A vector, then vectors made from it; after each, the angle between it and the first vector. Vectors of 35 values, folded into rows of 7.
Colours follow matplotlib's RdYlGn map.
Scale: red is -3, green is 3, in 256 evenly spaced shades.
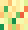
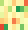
partly opposed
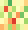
nearly opposite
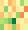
nearly parallel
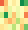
orthogonal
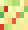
nearly opposite
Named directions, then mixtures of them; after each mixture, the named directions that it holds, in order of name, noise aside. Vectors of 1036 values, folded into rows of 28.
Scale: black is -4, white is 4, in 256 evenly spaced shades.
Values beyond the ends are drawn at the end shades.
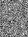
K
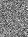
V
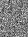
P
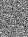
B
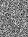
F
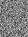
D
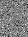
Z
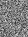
D, F, V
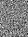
B, D, Z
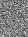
V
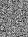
F, P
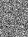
B, K, P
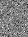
Z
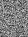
B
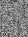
K, Z
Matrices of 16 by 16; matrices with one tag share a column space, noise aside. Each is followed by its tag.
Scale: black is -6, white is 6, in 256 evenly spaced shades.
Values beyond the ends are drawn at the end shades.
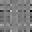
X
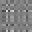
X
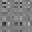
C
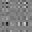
C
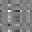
X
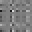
X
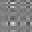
C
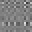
C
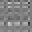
C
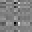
C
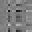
X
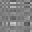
C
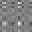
C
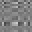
C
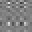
C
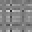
X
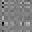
C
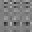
C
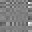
C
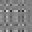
X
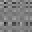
C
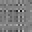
X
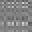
C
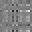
X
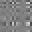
C
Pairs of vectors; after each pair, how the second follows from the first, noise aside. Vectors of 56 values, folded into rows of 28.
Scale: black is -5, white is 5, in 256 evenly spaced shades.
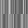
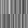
sign-scrambled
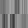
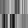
scaled up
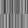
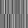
sign-scrambled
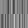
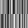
scaled up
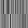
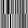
scaled up
